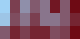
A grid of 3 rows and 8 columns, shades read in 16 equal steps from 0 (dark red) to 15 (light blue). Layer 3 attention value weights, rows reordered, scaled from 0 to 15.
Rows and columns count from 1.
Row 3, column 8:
0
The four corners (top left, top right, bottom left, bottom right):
15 0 6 0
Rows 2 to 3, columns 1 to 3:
14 5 8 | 6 2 4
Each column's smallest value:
6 2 4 2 2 1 4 0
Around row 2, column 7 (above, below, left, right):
6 4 8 2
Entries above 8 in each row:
2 1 0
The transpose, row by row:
15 14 6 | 4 5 2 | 10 8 4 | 6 4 2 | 8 8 2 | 1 8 5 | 6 6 4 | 0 2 0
